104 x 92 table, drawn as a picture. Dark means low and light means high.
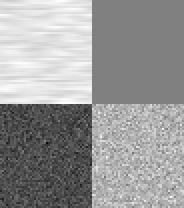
It is made of 2 by 2 panels. Panel 1,1: very high, streaked across, faint in contrast. Panel 1,2: middling, flat. Panel 2,1: low, fine-grained. Panel 2,2: high, fine-grained.
